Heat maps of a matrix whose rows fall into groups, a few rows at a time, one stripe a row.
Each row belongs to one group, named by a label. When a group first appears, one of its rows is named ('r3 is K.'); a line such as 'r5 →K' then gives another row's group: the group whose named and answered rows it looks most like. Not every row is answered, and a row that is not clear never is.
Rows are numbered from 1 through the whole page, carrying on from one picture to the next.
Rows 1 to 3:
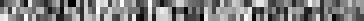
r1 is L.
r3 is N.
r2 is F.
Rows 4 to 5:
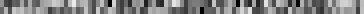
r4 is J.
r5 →F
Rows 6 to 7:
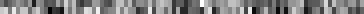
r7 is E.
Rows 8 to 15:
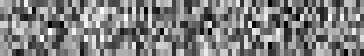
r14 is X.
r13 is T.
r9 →T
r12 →J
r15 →N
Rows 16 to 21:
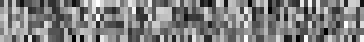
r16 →L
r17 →X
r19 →X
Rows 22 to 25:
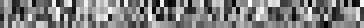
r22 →T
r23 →L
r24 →L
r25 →F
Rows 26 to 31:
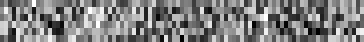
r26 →J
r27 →T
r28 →L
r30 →T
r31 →J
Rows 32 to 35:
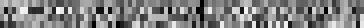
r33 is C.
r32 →E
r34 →F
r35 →J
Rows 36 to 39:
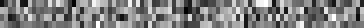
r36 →L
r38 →J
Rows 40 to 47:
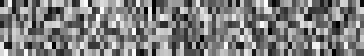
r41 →T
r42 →F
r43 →L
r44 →X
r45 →F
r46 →C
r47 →N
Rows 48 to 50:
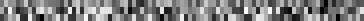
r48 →N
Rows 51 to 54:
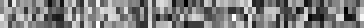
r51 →F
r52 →T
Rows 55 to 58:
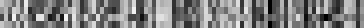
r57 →F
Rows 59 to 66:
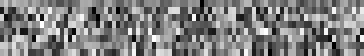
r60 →J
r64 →F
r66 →X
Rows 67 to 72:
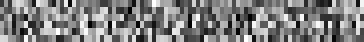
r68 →J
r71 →L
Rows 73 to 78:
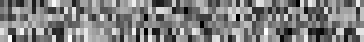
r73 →L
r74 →F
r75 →J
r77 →T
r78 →T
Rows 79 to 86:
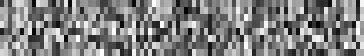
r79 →F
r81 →X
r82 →T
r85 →X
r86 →T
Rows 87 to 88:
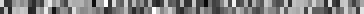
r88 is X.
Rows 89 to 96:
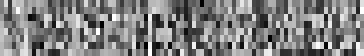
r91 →C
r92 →C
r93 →N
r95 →C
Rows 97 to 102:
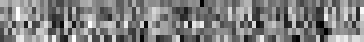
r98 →F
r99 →E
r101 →F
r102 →J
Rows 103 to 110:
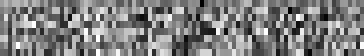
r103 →E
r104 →L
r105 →N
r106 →J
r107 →L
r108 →N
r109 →F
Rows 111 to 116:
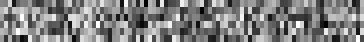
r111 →T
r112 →E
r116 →L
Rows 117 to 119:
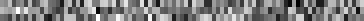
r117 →T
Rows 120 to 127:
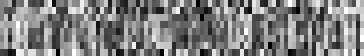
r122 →F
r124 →X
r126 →X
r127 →J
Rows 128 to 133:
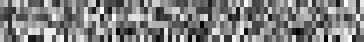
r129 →J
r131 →F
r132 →J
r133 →C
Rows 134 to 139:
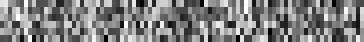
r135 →X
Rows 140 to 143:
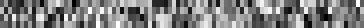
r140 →L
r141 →T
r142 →F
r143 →F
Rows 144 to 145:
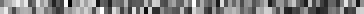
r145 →T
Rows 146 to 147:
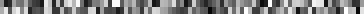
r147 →X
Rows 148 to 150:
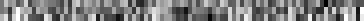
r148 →N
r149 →F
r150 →X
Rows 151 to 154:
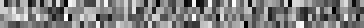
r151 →C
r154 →N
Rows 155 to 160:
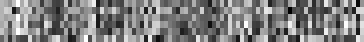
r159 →E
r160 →L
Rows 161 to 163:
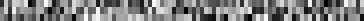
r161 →X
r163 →L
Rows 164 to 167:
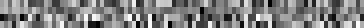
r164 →X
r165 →E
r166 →L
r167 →C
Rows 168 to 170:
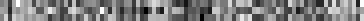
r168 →F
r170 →F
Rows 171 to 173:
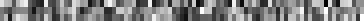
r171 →C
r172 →X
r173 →X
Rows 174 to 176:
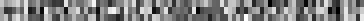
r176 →X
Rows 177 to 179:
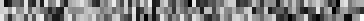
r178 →E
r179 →T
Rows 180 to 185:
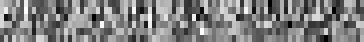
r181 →N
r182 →C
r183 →T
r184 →F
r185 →F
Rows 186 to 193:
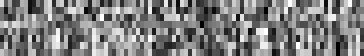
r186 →C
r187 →C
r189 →E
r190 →L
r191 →L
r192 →L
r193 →L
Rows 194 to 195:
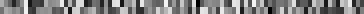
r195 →N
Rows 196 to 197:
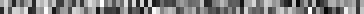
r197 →X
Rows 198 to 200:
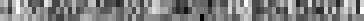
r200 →E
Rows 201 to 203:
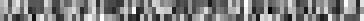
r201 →X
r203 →T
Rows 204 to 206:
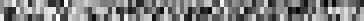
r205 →J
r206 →C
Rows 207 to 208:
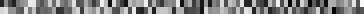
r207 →J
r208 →N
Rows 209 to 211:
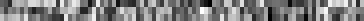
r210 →X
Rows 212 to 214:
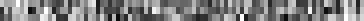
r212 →E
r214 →J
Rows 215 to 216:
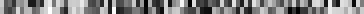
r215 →C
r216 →J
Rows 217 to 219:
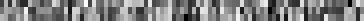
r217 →L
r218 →N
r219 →N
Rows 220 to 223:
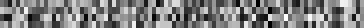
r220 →J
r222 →C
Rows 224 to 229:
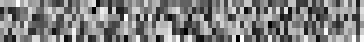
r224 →E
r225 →J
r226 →T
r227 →N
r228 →X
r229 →J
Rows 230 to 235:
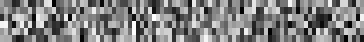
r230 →C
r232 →F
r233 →T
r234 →X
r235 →N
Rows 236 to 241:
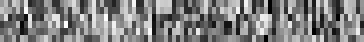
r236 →X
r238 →L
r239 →L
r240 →L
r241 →C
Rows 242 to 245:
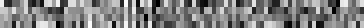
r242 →C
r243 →E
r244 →T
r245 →T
